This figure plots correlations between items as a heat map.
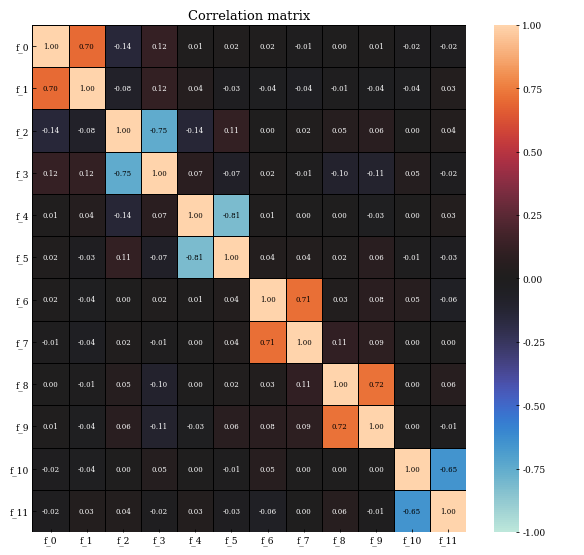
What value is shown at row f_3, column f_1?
0.12
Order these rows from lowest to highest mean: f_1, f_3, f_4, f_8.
f_4, f_3, f_1, f_8
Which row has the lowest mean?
f_2
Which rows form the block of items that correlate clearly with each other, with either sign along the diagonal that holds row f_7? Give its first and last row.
f_6 to f_7
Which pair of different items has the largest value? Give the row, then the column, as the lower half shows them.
f_9, f_8
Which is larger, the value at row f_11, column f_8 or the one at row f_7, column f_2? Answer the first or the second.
the first
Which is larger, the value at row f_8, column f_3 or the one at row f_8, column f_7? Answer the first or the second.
the second
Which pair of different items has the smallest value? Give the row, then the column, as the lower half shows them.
f_5, f_4
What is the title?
Correlation matrix
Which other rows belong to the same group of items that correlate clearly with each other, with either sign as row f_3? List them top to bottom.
f_2
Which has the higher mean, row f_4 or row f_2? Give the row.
f_4
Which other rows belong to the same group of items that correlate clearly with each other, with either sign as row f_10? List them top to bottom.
f_11
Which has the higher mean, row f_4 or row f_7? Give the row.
f_7
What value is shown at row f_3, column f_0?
0.12
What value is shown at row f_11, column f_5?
-0.03
